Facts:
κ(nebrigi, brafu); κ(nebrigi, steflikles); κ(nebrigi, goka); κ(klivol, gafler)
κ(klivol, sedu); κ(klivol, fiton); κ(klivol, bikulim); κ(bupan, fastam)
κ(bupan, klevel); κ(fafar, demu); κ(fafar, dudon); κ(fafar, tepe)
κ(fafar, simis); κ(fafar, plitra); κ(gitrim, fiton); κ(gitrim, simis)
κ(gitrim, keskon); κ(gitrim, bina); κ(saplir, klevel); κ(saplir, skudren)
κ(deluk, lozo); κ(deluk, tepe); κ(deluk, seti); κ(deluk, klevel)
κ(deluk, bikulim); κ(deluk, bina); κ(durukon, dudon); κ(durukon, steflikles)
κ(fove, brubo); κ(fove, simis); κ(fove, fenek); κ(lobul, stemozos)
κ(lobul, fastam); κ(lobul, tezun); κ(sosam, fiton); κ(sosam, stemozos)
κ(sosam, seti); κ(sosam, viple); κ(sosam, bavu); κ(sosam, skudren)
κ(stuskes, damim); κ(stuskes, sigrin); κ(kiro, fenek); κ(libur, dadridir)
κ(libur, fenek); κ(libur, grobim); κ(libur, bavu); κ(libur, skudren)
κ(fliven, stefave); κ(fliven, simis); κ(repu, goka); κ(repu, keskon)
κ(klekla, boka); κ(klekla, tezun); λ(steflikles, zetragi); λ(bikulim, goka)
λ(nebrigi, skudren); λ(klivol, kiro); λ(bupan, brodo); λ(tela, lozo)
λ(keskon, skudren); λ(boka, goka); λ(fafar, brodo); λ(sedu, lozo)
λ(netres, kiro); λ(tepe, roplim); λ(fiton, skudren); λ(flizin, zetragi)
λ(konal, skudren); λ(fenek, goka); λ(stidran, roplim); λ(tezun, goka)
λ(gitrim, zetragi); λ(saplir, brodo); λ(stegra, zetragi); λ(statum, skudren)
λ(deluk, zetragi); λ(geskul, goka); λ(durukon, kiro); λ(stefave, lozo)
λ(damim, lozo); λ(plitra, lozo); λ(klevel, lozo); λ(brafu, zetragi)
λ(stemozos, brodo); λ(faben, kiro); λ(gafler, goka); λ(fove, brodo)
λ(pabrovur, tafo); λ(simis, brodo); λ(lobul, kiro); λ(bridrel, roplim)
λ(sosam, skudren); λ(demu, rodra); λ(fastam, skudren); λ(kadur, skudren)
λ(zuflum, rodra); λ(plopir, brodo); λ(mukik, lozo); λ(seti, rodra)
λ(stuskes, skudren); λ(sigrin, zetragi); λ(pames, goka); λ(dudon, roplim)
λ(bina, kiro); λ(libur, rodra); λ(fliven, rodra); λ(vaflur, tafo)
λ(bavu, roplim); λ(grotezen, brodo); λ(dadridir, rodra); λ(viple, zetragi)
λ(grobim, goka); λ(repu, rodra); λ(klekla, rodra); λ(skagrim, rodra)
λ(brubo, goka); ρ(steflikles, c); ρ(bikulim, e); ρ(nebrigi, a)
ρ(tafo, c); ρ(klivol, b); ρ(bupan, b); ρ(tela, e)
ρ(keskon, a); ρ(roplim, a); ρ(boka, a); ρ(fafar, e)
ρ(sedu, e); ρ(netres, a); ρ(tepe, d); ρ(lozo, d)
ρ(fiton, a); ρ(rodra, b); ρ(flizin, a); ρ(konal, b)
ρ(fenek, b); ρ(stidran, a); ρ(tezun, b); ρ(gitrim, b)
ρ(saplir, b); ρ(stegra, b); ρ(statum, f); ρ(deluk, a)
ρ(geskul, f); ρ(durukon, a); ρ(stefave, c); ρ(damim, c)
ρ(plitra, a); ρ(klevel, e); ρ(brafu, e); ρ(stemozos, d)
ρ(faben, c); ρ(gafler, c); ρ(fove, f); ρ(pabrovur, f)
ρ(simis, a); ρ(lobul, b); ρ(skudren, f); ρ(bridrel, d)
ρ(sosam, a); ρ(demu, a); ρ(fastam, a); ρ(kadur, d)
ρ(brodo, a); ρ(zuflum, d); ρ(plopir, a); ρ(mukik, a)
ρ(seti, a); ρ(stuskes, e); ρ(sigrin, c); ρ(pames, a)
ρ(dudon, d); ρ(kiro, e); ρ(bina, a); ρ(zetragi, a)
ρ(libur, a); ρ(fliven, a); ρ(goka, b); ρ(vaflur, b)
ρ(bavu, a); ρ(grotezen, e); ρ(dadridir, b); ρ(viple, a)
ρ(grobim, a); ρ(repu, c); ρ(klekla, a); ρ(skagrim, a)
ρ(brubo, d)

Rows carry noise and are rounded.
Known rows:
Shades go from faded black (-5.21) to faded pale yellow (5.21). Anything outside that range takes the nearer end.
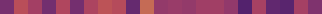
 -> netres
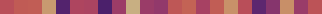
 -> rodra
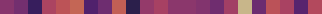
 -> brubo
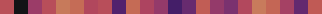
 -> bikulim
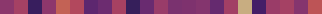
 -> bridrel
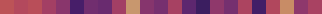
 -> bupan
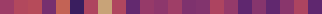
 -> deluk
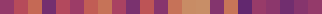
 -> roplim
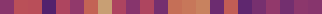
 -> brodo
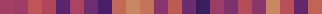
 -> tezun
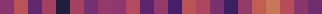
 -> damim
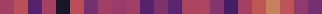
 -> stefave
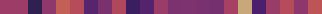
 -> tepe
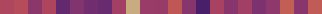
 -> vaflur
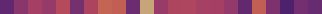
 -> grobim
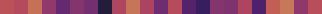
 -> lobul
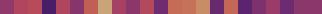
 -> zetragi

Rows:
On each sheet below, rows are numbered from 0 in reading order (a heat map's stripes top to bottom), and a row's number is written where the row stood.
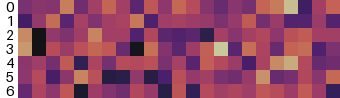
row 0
geskul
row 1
durukon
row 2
fafar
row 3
kiro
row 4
gafler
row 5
kadur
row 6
repu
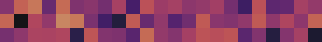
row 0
fastam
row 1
stuskes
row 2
libur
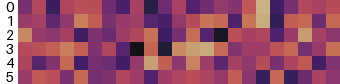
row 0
zuflum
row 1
lozo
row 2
gitrim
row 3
skudren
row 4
fenek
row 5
fiton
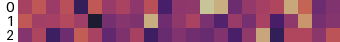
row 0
tafo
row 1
saplir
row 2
stemozos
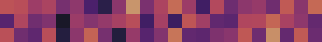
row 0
konal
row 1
steflikles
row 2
fove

